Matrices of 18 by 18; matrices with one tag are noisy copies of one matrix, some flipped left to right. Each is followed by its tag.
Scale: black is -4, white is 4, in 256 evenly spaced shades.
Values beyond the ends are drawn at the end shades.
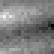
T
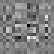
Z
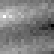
T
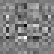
Z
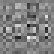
Z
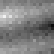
T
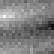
T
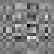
Z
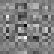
Z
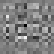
Z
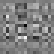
Z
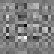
Z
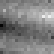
T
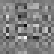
Z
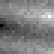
T
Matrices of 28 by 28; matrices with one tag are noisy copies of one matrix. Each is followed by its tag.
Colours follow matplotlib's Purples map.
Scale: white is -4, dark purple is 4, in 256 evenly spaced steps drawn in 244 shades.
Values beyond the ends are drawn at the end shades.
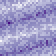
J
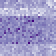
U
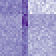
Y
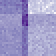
Y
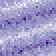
J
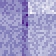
Y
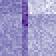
Y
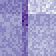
Y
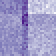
Y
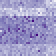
U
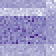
U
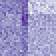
Y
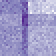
Y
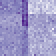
Y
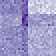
Y
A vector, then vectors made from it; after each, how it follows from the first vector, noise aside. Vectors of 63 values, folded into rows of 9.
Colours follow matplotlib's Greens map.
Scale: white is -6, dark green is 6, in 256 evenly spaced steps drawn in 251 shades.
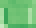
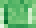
scaled up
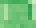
reversed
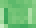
copied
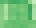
reversed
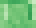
reversed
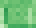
copied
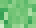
sign-scrambled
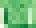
scaled up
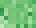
sign-scrambled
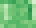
reversed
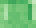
reversed
